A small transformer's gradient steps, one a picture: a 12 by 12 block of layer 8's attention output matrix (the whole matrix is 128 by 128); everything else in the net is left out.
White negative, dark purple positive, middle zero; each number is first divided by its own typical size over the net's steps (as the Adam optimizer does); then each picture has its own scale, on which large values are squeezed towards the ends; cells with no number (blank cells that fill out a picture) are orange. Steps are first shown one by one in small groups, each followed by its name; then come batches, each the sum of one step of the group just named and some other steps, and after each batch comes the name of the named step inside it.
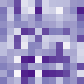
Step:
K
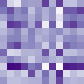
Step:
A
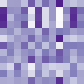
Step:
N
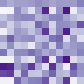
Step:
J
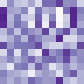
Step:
N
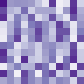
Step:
K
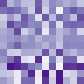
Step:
A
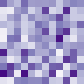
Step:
J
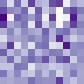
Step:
N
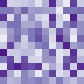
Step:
A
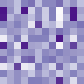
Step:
N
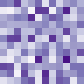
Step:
J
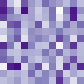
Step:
A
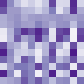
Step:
K
